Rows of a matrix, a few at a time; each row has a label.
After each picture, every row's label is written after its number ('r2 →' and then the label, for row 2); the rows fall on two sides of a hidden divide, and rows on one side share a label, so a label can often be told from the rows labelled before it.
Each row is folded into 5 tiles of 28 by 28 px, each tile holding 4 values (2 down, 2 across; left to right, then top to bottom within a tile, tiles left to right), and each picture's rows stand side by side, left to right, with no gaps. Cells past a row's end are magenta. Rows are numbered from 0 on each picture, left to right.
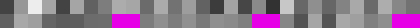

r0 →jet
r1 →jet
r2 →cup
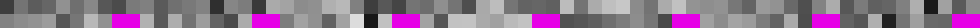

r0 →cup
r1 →cup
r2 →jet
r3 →cup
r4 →jet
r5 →cup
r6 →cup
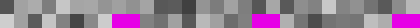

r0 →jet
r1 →cup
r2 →jet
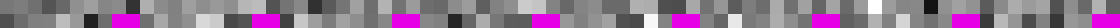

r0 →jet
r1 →jet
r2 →cup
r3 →jet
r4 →cup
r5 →cup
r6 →jet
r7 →jet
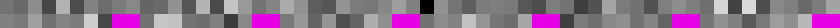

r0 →cup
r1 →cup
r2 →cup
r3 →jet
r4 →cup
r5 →jet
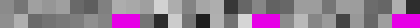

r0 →jet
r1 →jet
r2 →jet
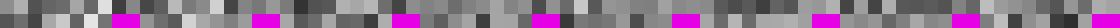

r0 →cup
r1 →jet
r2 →cup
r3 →cup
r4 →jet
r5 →cup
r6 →jet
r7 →jet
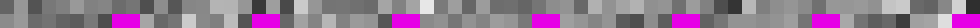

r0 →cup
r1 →cup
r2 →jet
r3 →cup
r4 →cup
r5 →cup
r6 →jet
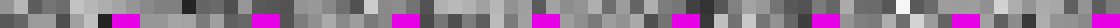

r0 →cup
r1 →cup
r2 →jet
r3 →jet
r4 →jet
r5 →jet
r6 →cup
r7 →jet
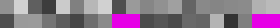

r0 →cup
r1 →jet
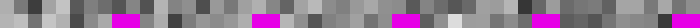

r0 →cup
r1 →jet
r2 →jet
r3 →cup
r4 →cup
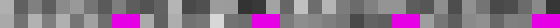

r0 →cup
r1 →cup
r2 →jet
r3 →jet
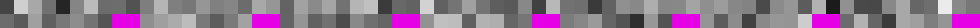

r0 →jet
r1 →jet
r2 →jet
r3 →cup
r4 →cup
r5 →jet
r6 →cup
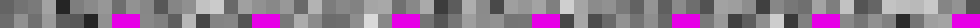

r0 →jet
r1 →cup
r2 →cup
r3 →cup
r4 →jet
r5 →jet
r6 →cup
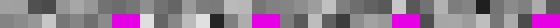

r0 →cup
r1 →cup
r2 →jet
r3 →jet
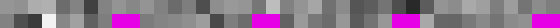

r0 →jet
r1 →cup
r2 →jet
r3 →jet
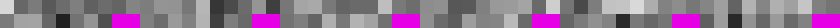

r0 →cup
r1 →jet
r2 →jet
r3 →cup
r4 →cup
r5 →jet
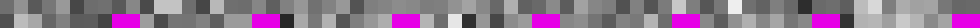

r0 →cup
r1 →jet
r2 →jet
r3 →cup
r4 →jet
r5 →jet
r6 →jet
